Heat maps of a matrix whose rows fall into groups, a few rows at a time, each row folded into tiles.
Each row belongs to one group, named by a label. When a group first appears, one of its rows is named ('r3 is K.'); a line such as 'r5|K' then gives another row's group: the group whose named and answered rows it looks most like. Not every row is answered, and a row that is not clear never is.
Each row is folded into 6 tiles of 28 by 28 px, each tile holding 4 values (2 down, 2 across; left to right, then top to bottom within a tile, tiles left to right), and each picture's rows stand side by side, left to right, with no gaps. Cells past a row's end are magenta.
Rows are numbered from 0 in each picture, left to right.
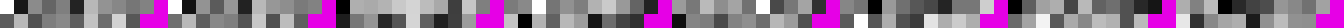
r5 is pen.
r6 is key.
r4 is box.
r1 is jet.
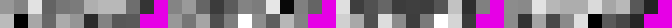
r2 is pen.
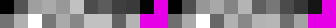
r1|key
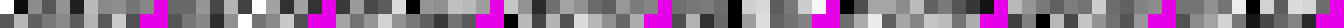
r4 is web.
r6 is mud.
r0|jet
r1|box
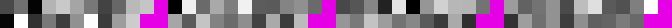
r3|web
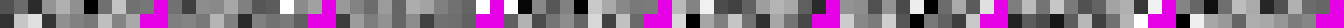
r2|web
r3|jet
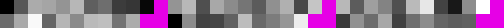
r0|key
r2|web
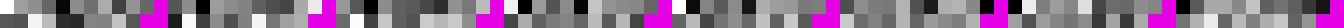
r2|pen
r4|jet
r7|key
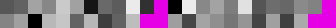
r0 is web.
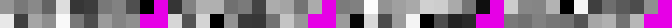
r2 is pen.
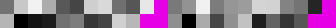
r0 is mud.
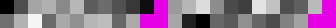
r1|mud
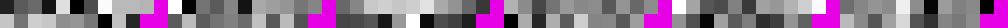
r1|jet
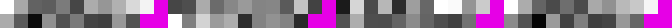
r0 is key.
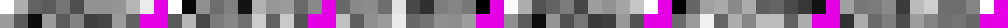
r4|key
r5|web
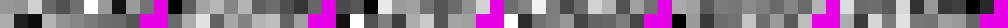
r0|mud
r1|key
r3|mud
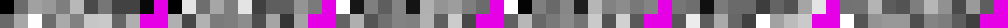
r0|key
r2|jet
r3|jet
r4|pen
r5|mud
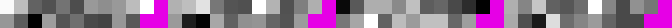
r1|mud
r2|key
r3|mud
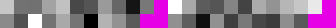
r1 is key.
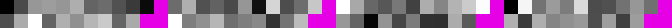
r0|key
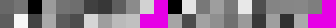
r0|pen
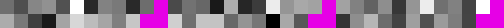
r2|web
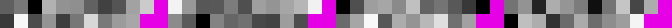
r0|pen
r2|key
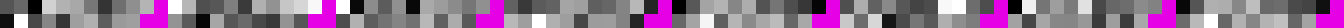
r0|pen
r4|key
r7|key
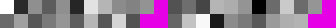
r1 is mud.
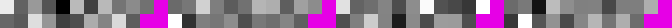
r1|mud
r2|web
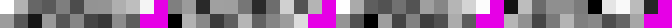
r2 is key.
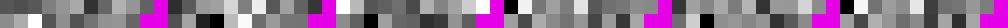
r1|box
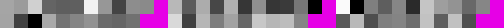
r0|mud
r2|jet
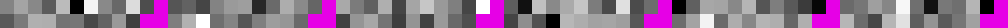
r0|box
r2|web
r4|key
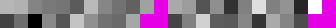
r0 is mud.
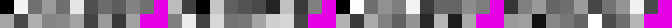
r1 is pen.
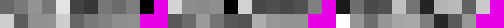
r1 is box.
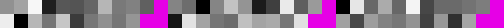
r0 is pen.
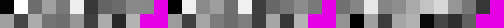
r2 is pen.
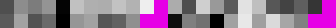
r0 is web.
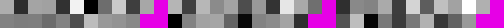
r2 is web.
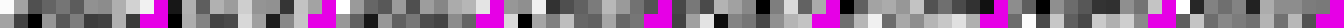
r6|pen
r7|jet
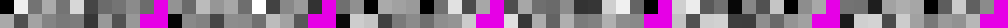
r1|box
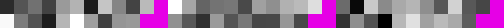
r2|box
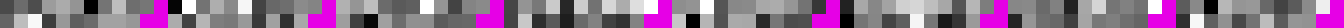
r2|mud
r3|web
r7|pen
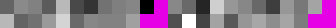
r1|pen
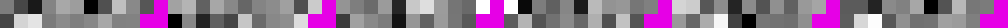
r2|web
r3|jet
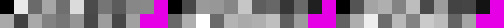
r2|key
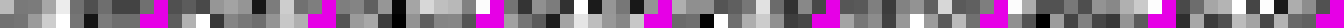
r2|web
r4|mud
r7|box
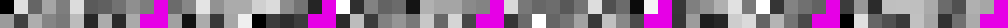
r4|box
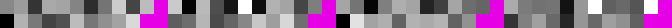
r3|web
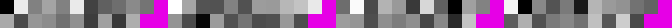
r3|jet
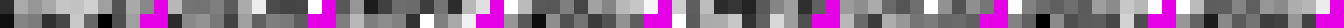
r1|web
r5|mud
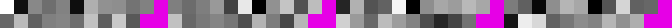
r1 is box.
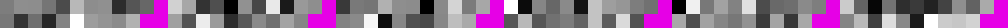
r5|pen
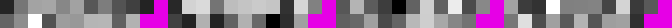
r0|key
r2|web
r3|pen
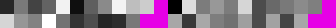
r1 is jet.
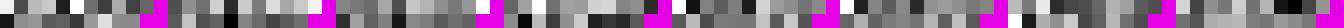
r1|web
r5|jet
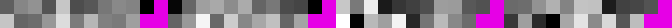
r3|box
